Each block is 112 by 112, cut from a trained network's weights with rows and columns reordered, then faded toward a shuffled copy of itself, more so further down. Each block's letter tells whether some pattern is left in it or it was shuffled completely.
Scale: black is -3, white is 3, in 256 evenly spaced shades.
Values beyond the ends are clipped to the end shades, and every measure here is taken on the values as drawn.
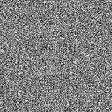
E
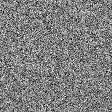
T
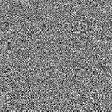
E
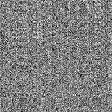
E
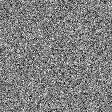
T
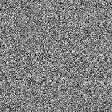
E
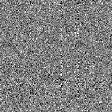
E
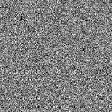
E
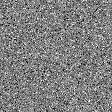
T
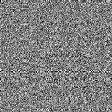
E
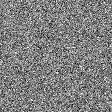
T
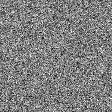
T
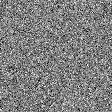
T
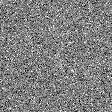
T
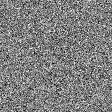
T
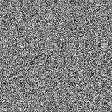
E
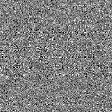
E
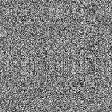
E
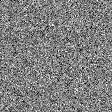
T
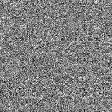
E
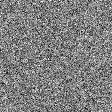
T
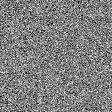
T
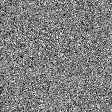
T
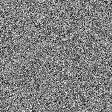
T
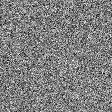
T
